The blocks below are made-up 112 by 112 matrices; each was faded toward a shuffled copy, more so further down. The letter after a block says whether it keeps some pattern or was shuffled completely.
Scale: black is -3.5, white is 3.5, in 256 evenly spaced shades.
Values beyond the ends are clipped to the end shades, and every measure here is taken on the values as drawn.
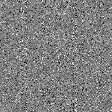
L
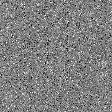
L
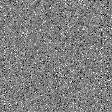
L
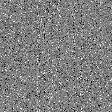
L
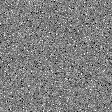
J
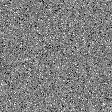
J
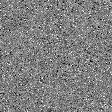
J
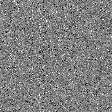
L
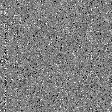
L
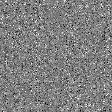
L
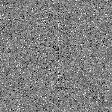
L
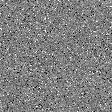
J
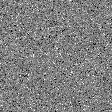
J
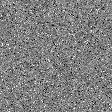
J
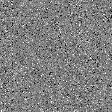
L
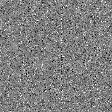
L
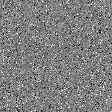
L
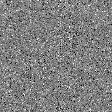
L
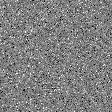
J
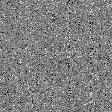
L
